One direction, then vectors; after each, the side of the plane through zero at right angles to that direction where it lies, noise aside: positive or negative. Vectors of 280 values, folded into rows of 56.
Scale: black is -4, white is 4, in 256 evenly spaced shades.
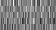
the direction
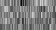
positive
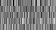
negative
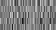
positive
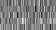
negative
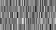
negative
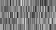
negative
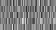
negative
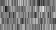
positive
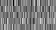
negative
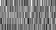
positive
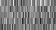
positive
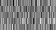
negative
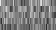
positive
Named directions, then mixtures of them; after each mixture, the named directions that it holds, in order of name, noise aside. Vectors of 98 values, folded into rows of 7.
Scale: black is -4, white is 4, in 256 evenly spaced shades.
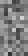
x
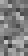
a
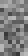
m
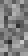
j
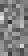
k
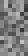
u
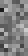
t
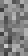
j, t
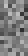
u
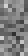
m, u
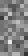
j, m, u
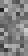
t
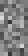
k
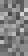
u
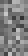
x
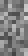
m, u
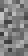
j, k, t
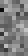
t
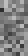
m, t, u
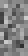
j, k, m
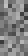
u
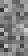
t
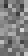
u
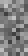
m, u, x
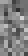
a, x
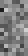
t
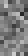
a, u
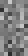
k, m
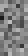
k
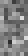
a, j, x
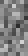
j, u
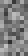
j, u, x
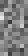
k
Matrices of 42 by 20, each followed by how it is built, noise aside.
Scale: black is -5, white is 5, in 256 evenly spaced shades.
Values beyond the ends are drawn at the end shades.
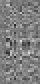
low rank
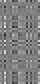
low rank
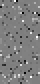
sparse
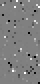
sparse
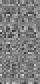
low rank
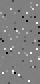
sparse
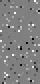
sparse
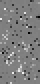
sparse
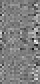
low rank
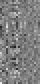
low rank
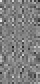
low rank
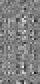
low rank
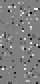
sparse
